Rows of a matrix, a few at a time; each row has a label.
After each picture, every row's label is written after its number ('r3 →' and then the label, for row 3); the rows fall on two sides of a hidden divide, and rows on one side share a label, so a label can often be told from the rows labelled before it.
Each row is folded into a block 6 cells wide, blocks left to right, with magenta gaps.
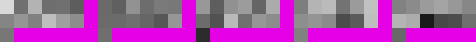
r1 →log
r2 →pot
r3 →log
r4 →pot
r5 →pot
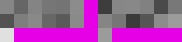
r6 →pot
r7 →pot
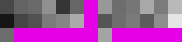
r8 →pot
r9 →pot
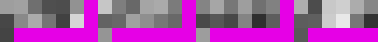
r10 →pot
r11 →log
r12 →pot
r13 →log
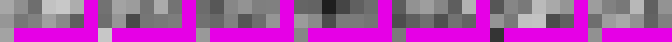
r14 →log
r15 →pot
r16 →pot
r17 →pot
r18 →pot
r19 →log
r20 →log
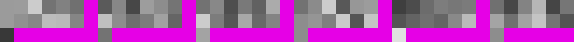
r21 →log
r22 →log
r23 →pot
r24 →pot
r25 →pot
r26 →log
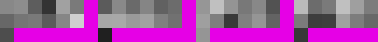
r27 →pot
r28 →log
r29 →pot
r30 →log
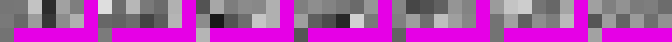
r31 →pot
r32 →pot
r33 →pot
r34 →pot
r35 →log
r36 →pot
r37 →pot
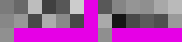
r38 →pot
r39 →pot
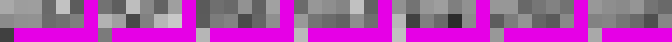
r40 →log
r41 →pot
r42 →pot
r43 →pot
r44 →pot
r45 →pot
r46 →pot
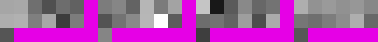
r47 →log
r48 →log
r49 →log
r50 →log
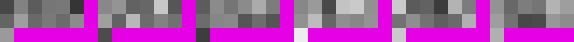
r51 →pot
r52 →log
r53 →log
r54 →pot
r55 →pot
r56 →pot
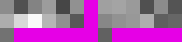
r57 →log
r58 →log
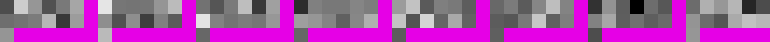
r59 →pot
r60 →pot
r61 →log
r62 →pot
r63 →log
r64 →log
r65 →pot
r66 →pot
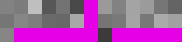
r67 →pot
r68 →log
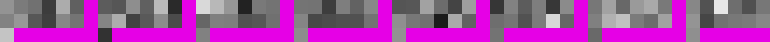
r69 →pot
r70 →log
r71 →pot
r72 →pot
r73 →pot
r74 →pot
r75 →log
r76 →pot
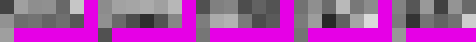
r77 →pot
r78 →pot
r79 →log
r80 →pot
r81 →pot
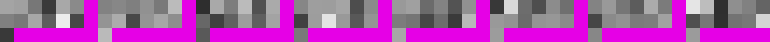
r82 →log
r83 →pot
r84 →pot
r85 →log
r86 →pot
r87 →pot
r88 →pot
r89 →pot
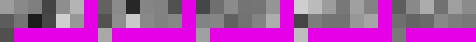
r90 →pot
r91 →log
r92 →pot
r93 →pot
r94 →pot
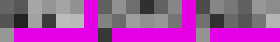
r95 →pot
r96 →log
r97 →pot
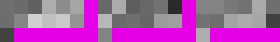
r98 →log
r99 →pot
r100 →log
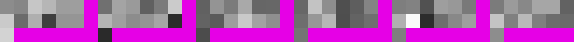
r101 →pot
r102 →log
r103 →log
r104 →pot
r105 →pot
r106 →log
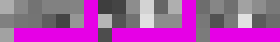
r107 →pot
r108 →log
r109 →log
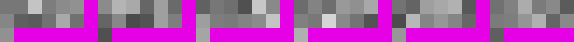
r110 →pot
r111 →pot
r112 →pot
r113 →log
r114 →log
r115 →log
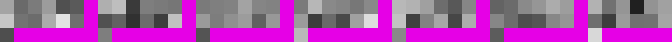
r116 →log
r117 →pot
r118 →log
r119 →pot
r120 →pot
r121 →pot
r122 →pot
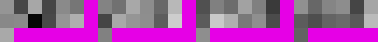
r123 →pot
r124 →pot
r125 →log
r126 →pot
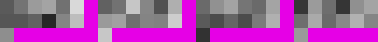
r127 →pot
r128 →pot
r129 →pot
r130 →pot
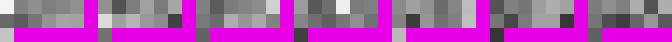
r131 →pot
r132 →log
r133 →log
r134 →log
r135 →pot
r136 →log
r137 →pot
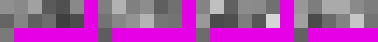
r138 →pot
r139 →log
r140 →pot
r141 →log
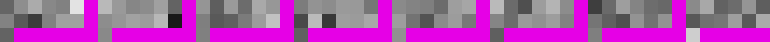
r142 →pot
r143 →log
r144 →pot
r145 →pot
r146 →pot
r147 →log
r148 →pot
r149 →pot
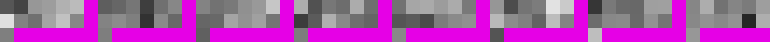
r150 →log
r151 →pot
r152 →log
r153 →log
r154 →pot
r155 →log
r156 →pot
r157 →pot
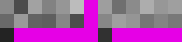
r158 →log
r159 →log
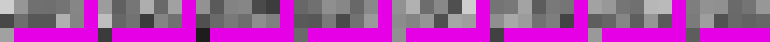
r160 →pot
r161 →log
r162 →log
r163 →pot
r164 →pot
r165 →log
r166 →pot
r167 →pot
